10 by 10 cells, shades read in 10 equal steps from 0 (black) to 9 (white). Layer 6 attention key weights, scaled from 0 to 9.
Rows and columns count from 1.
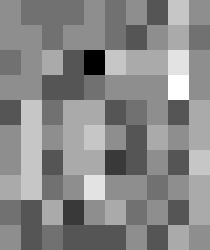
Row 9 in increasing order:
2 3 3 4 4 5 5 6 6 6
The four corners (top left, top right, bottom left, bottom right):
5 5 5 5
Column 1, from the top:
5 5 4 5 3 5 5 6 4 5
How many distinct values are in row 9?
5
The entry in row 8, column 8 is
4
